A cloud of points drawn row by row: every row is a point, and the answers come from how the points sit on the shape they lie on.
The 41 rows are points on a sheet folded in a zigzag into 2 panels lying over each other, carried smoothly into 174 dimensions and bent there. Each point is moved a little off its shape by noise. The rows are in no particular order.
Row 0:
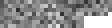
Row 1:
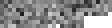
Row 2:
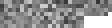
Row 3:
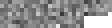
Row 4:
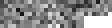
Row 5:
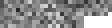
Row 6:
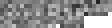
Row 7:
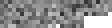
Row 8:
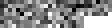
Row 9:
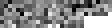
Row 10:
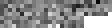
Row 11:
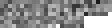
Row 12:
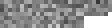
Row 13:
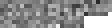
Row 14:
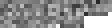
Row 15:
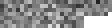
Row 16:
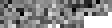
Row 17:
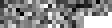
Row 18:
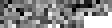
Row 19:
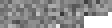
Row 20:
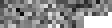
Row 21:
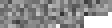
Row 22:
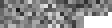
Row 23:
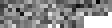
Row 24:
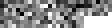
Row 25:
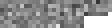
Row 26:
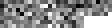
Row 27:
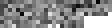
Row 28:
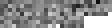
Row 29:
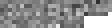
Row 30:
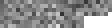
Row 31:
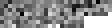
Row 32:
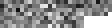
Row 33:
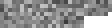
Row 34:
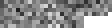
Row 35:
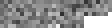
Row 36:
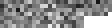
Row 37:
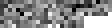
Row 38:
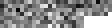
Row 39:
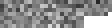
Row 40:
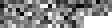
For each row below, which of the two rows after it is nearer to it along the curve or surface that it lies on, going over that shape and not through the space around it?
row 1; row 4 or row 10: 4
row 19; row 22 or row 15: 22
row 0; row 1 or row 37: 1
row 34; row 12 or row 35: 35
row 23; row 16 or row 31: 31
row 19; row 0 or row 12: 0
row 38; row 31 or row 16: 31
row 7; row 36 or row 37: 37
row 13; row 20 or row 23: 23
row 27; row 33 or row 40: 40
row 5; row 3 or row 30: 30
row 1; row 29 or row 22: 22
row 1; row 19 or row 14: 19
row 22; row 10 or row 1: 1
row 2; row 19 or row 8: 8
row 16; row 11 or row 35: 35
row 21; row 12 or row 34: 34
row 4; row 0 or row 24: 0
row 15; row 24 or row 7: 24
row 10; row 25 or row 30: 25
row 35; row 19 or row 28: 19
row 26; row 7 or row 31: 31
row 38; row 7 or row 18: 18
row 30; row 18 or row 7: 7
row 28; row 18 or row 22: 18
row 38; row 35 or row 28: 28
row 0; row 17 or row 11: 17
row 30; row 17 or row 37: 17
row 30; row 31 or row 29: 31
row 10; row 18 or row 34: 18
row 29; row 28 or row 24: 28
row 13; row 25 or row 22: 25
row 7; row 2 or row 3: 3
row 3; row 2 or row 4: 4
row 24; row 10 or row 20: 20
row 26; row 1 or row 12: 12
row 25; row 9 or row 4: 9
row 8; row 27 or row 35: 27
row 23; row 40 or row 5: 40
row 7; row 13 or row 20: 20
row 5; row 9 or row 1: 1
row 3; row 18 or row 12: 18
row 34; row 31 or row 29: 31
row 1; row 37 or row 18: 18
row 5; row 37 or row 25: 37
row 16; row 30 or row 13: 30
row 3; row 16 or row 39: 16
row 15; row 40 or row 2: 2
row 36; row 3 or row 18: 18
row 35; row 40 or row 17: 17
